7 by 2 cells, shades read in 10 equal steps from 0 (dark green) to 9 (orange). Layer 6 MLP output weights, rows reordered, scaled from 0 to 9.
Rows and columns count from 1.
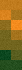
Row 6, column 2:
3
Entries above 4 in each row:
2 2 2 1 0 0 0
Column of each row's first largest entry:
1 1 2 2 1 2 1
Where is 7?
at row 1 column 1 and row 1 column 2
